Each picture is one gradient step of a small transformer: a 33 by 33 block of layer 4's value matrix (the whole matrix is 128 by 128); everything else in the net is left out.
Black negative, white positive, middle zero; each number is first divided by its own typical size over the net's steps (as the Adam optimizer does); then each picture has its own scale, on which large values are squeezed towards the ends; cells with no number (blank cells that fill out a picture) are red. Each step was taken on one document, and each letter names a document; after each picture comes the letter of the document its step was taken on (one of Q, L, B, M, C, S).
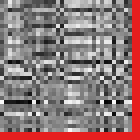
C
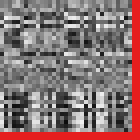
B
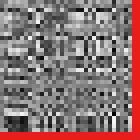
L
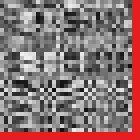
B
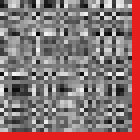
C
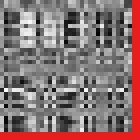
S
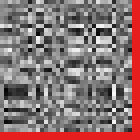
L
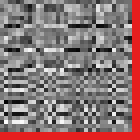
C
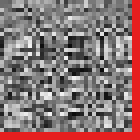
B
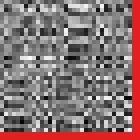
S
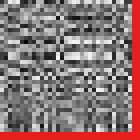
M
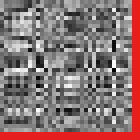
L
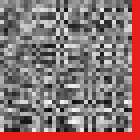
B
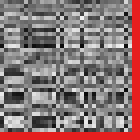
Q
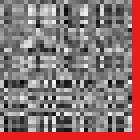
S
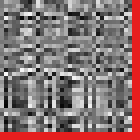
S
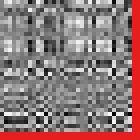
L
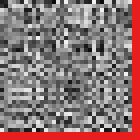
M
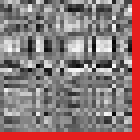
L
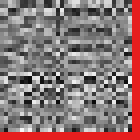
C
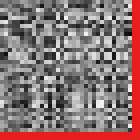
C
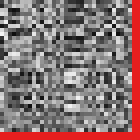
M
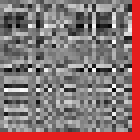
L
